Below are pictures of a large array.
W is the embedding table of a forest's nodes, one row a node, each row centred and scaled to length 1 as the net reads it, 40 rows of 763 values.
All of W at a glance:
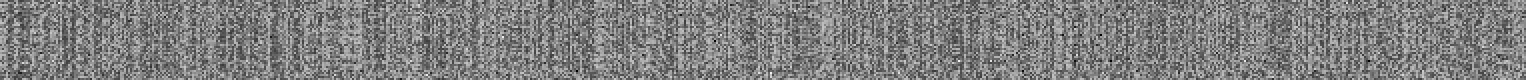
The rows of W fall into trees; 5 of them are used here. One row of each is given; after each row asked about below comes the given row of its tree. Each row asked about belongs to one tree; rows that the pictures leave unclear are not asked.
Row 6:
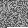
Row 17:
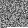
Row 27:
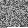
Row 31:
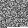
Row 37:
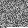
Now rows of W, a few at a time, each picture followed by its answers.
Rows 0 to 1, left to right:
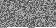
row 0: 27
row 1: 31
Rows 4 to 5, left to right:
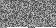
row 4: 37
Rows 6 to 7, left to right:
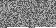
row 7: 17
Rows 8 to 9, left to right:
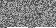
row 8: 6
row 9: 27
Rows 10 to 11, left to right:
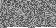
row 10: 27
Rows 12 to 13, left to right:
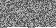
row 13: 37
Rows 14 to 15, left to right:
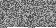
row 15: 27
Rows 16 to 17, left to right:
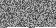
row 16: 27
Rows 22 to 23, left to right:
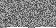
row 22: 37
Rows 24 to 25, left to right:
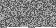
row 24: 31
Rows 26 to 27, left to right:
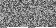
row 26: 31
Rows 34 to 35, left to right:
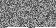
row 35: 17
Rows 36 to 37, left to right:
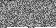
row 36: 6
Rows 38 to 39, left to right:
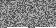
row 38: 6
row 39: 31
